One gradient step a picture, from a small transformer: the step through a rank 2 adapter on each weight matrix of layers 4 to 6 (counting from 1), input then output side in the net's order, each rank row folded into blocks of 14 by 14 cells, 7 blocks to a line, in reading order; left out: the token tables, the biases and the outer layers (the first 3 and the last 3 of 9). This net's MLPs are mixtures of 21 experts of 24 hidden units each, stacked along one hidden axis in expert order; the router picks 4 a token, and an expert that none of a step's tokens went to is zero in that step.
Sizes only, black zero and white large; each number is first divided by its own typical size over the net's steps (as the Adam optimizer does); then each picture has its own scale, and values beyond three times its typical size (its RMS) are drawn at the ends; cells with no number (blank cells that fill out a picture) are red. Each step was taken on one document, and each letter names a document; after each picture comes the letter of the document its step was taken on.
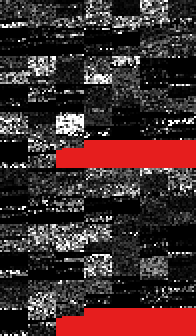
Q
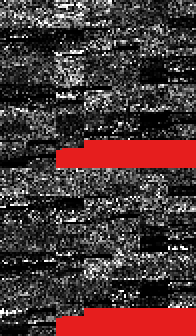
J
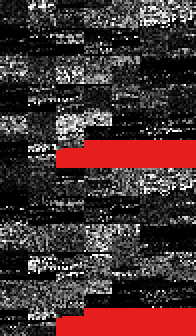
Q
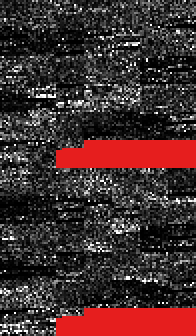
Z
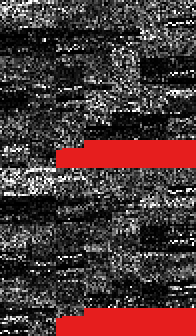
Z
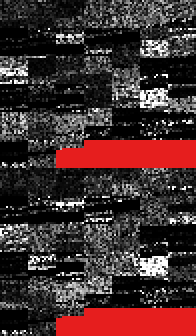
Q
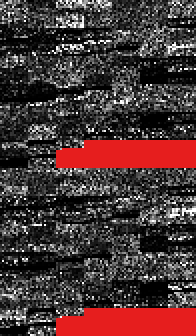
J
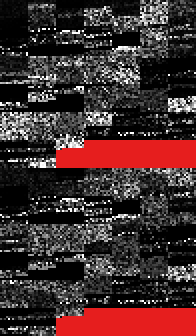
Q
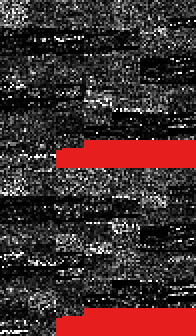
Z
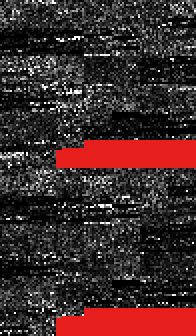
Z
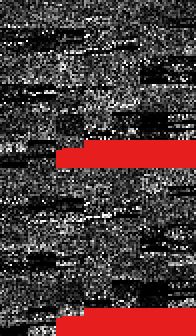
J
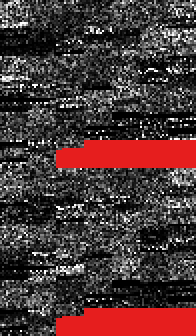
Z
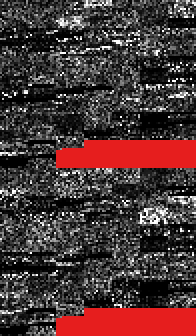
J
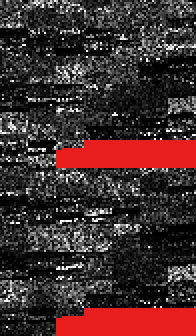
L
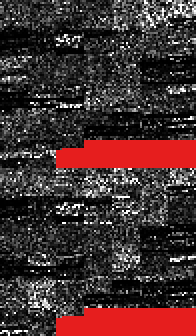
Z
